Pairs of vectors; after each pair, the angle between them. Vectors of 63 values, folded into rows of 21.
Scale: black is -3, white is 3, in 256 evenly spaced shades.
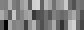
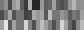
nearly opposite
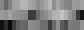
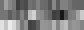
nearly opposite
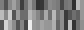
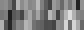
partly opposed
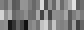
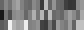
nearly opposite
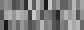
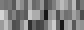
orthogonal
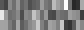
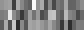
orthogonal
